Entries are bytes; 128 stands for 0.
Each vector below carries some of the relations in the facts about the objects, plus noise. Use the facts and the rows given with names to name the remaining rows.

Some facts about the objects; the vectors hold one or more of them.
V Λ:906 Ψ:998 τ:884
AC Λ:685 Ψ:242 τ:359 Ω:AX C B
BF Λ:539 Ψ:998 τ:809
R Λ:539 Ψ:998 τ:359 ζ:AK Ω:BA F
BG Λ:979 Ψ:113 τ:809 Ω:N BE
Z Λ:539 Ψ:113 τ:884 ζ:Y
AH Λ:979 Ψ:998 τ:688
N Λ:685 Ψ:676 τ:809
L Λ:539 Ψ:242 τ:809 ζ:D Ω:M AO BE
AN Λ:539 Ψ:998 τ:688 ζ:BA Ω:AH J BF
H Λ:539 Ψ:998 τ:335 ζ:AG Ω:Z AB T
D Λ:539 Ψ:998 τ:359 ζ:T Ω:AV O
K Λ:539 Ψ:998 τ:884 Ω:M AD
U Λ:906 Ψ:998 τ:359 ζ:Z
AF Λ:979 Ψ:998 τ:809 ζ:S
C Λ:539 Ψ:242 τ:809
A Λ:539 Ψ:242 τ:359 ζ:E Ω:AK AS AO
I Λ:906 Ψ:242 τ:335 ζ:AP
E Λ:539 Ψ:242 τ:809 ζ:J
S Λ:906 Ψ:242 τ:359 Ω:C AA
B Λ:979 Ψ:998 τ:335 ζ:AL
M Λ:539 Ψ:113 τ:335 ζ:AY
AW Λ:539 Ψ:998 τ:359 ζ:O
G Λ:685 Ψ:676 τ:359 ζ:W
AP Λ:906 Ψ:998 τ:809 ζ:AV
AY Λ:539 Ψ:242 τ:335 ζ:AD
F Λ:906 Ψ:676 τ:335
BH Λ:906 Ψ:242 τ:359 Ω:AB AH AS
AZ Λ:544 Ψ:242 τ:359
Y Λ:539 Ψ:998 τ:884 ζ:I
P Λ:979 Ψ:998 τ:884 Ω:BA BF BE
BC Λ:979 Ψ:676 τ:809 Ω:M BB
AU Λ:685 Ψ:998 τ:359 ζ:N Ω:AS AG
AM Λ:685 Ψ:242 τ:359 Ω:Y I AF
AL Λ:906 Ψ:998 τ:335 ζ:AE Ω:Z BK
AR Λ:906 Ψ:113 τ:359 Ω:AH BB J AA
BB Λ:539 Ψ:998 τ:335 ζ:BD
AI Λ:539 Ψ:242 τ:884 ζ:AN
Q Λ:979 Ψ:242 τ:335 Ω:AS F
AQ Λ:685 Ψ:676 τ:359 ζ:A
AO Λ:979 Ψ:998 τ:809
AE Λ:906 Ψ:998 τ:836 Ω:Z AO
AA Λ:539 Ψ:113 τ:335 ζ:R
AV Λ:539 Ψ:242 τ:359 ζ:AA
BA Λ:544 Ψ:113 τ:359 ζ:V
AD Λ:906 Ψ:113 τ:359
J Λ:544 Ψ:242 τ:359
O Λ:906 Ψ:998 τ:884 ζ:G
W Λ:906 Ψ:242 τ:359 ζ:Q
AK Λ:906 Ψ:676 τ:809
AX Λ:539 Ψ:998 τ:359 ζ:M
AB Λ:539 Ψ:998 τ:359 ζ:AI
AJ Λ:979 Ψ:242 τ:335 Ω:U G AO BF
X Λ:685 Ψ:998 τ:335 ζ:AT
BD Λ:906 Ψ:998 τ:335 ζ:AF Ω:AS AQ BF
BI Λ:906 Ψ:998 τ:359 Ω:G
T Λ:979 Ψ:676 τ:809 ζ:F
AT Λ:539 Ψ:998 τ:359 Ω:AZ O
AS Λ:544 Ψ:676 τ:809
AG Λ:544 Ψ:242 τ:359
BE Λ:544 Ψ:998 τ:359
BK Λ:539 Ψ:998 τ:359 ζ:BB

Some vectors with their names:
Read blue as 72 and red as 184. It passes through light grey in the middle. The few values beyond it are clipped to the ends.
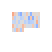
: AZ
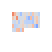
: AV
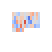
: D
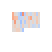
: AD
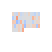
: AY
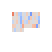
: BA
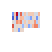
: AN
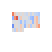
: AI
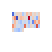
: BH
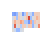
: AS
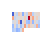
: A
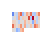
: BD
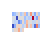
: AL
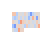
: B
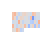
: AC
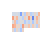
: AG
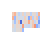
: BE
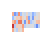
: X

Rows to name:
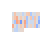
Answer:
R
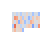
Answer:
AK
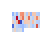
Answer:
K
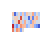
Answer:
AT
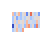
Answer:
Z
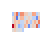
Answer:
AR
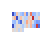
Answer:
AE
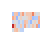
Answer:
S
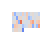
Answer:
AP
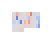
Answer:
BI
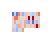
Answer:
Q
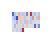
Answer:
H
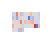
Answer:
BF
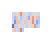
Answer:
BG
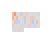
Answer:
W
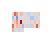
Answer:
AH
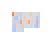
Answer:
U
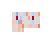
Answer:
F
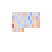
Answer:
AA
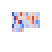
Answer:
L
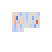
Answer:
AB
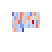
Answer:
BC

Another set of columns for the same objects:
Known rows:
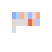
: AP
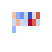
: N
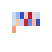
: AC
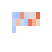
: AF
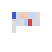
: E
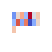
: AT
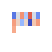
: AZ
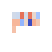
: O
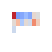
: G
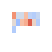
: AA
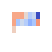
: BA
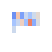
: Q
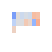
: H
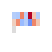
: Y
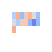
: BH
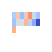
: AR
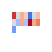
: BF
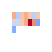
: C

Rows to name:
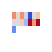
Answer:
AS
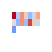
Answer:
AH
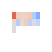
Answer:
AD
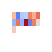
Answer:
X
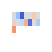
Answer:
AU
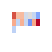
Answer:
BE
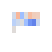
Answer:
P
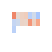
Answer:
M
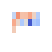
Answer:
V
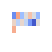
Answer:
A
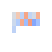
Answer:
AN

